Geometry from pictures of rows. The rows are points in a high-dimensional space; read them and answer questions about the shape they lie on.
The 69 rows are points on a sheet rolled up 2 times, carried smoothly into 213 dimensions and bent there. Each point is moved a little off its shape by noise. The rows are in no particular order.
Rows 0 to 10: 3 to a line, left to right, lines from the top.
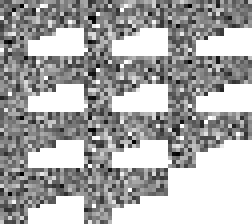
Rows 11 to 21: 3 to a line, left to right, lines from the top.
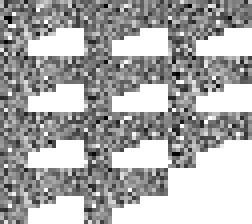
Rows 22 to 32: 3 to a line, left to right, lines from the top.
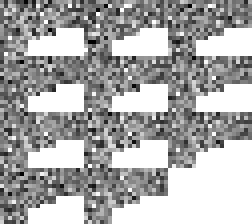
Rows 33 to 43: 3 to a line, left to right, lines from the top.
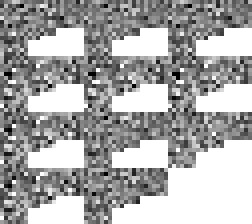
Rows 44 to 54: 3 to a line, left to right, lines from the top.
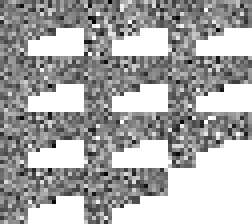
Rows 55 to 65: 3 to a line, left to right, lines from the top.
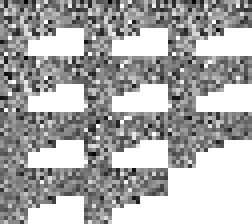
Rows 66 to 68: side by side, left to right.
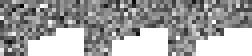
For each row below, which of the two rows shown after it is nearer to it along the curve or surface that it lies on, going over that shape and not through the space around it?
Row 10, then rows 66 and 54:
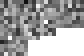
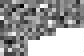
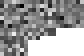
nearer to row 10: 54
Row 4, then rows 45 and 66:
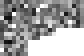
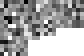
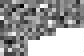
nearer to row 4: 66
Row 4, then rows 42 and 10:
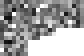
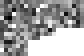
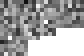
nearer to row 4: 42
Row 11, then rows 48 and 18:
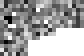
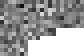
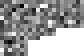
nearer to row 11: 18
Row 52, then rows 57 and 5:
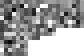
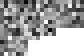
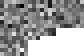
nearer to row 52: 5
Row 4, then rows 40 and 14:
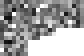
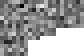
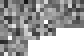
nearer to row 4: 14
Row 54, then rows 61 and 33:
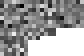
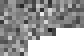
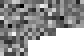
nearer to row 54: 33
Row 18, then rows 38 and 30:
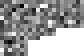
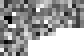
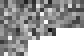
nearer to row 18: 38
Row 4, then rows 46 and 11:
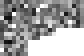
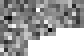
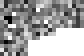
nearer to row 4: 11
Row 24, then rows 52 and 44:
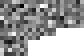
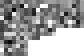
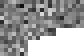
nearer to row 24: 52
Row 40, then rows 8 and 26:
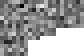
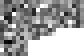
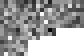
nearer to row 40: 26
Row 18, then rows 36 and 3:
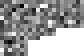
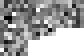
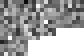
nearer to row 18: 36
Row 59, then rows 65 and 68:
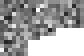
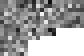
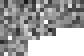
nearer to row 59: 68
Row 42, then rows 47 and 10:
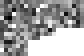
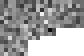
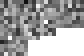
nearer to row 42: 10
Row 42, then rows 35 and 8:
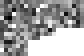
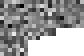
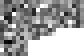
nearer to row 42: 8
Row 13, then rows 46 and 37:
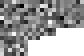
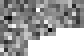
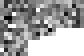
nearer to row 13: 37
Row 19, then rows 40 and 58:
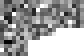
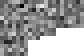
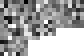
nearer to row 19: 58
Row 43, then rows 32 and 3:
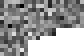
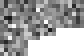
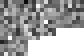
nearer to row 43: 3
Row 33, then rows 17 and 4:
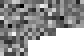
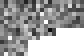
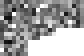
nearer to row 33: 4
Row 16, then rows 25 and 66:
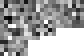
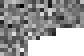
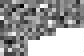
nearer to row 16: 66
